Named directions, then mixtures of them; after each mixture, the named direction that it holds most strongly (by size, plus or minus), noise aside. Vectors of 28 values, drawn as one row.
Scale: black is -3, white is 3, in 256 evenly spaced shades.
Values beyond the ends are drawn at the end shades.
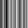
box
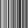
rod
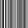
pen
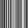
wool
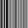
box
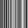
wool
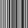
wool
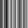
box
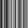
box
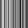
rod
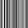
pen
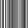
pen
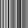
rod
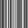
wool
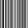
pen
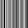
pen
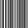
pen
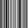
box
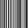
wool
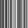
pen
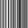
rod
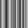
box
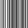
box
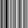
box
